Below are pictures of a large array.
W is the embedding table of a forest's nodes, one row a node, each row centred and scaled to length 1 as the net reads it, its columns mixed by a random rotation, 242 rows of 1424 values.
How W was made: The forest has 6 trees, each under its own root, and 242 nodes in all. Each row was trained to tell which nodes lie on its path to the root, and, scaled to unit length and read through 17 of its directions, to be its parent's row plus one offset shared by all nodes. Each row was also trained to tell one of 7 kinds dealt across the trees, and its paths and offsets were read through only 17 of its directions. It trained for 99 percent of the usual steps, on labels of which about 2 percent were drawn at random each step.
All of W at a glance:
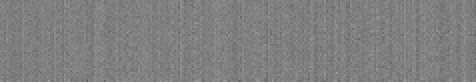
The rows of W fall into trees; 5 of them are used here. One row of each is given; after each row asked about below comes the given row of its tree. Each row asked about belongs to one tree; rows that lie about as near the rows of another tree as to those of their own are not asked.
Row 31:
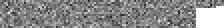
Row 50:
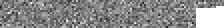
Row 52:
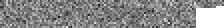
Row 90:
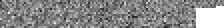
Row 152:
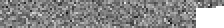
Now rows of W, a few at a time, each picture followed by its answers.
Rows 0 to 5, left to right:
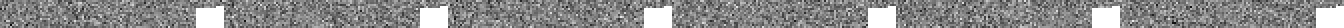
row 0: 50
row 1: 31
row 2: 52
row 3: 31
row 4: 50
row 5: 50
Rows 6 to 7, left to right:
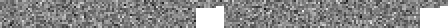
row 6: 152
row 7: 152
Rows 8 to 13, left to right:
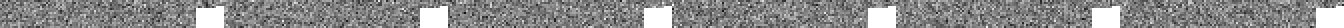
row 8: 52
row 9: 31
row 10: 50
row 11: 50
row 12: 31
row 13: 52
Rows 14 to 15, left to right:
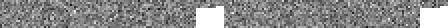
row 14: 31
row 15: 31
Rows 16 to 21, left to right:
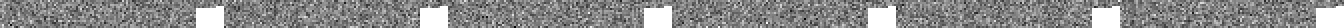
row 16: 50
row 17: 152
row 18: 152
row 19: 52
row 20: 50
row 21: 152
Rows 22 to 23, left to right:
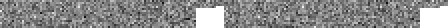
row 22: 31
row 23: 31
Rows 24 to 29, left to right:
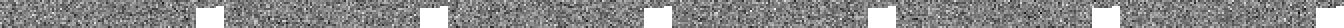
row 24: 52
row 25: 50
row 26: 31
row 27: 152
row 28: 52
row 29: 31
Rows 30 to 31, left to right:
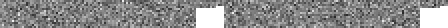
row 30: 50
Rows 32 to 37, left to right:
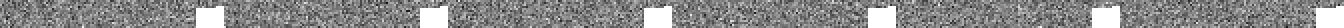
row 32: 52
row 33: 152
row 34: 152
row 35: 90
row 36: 50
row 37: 90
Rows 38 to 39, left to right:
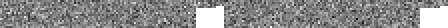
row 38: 152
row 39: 52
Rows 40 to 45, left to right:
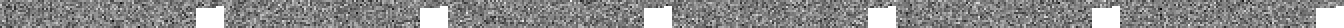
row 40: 31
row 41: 152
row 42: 50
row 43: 50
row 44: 152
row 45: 90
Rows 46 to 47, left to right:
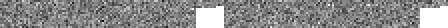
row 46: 90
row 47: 52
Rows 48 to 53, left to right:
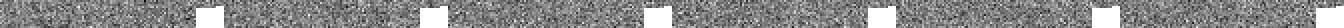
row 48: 31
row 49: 52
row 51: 50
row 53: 50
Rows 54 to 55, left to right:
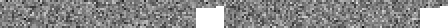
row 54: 152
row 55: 152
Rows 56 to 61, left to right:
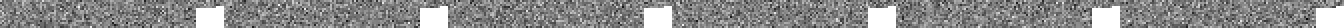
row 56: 31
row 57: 152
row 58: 50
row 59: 52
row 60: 52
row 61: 90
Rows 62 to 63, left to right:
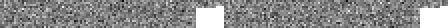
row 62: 52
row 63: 90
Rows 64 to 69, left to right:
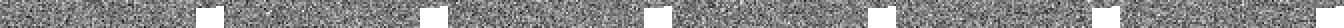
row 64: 152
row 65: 50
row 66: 50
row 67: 52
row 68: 52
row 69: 152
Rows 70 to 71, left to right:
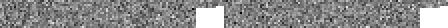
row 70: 52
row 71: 50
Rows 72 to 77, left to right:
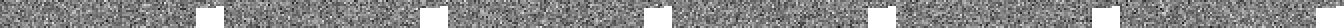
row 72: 31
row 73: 50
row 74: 152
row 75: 90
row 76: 152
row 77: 50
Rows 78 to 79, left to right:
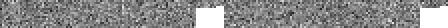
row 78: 50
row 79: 52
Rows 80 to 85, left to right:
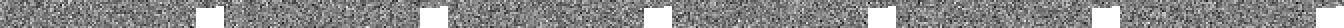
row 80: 52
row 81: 50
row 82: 31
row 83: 50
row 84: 52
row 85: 152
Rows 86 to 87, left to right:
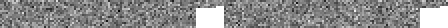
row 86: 31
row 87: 50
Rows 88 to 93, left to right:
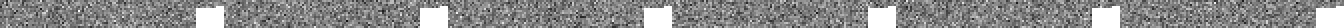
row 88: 50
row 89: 31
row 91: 52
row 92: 152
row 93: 31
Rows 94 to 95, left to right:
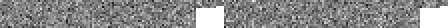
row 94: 152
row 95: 90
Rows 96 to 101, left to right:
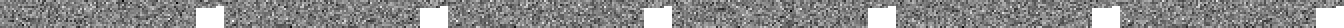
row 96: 152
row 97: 90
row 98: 90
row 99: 31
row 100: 152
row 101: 90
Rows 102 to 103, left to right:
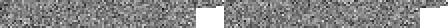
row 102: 50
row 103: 50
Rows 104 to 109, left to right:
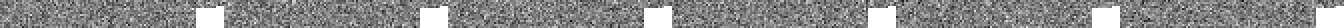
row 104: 90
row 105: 52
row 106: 152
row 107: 152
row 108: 50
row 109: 52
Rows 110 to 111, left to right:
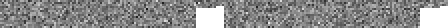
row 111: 31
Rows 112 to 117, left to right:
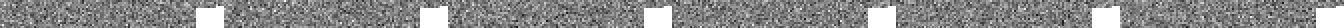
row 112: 90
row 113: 52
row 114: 52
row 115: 90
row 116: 90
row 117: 152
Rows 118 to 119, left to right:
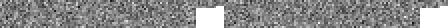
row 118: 52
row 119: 52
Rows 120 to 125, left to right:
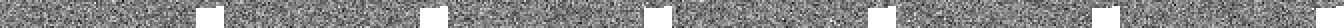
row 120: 31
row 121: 152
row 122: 52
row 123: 31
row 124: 50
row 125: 90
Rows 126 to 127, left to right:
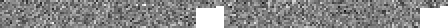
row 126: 52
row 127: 52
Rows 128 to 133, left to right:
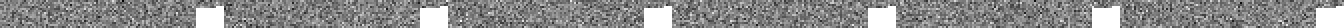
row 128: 31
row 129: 50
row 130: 50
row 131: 90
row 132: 52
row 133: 31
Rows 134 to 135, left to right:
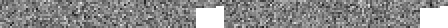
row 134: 50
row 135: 52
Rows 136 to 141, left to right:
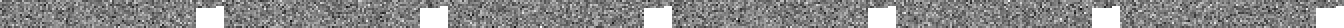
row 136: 152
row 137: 52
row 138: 152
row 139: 152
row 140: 31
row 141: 52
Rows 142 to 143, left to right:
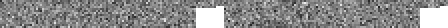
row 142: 90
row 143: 50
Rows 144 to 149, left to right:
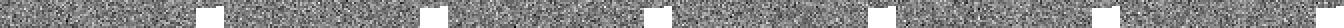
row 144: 31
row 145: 31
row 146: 90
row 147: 52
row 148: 50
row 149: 50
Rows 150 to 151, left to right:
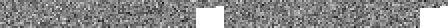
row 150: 52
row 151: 152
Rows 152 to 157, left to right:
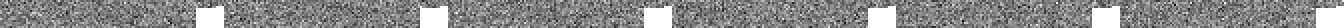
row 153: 52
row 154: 90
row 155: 31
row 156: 52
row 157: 90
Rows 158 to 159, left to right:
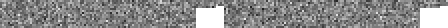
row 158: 90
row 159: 50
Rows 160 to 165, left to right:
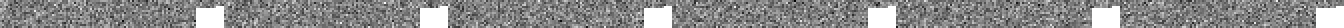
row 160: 152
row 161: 52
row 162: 152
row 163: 52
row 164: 90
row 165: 50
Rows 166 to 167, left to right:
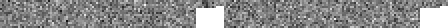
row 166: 52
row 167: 152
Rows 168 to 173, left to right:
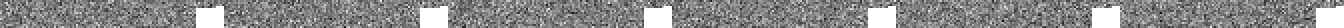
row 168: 152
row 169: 50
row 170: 52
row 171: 50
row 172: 31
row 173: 31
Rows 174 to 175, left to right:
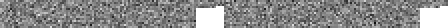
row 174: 152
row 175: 90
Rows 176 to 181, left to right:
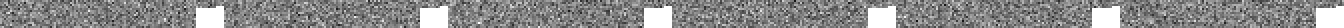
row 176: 31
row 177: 152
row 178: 31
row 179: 31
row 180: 31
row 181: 50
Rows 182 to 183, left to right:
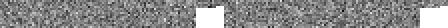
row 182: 31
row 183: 31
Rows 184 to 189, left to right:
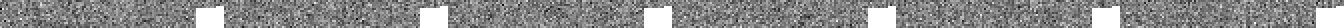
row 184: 50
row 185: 152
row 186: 90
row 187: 90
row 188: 52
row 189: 50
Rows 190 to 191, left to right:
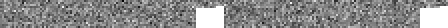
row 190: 52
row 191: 50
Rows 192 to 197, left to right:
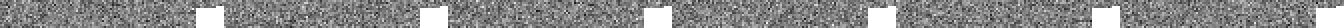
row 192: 90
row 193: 152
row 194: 90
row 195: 52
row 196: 152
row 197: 50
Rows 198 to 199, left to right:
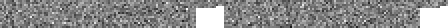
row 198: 52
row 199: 90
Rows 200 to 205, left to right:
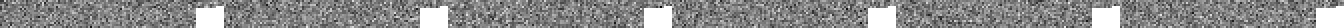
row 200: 50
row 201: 52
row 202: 90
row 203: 52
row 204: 50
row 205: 152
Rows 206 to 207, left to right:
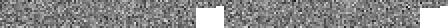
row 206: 50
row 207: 50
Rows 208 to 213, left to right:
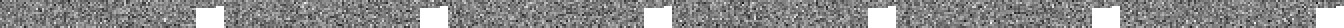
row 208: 90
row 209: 152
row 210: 52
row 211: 50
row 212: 52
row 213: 50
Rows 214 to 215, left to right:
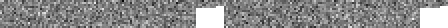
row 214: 152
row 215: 50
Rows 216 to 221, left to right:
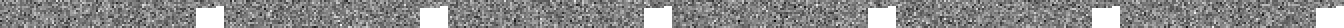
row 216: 152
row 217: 50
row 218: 152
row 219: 52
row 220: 50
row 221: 152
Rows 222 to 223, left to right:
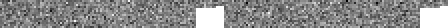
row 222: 50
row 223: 152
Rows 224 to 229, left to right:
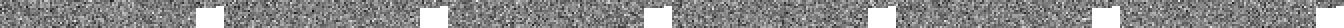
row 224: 50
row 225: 52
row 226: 90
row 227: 31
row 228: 52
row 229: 31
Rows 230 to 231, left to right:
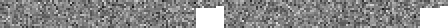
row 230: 90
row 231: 31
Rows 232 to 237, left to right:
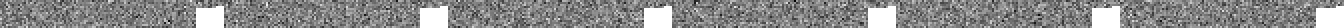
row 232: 152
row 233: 50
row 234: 152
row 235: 52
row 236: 31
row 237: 31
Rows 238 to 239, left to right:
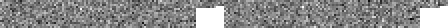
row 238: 152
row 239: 31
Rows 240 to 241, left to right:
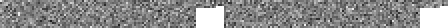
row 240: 31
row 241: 90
